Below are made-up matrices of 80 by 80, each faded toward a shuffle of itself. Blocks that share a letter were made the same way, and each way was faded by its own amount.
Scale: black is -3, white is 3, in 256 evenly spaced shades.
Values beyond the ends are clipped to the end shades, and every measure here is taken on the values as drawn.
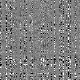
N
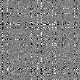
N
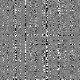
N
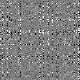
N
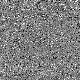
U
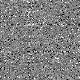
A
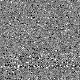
U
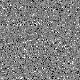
A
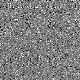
A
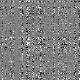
N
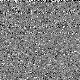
U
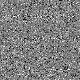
U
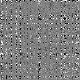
N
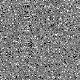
A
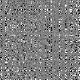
N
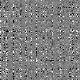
N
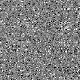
A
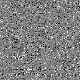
A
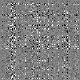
N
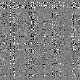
N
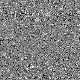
U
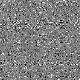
A
